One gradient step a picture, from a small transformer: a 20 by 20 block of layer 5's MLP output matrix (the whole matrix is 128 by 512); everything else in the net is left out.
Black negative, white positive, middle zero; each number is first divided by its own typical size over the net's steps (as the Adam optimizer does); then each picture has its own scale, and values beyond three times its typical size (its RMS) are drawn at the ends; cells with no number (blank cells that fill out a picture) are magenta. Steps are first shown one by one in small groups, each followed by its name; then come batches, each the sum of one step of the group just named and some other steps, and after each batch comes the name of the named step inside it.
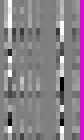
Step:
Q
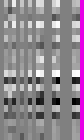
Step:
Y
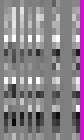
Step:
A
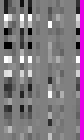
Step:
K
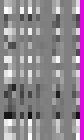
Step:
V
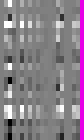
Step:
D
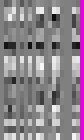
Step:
K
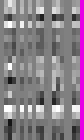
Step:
D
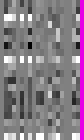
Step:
K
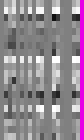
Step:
V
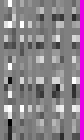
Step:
D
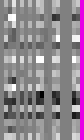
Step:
Y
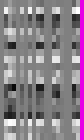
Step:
V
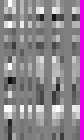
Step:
D
